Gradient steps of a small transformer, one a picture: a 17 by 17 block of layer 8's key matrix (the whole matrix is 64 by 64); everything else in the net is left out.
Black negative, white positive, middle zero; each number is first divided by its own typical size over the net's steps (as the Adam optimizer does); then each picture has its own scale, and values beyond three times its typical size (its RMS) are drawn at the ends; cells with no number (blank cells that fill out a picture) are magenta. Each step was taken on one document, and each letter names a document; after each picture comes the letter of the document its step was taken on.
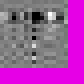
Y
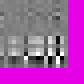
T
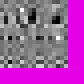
Y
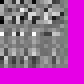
T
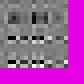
Y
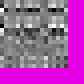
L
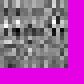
L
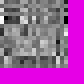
T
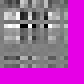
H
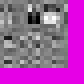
Y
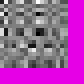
T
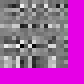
H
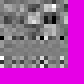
Y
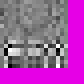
T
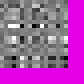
H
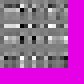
H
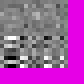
H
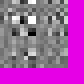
T
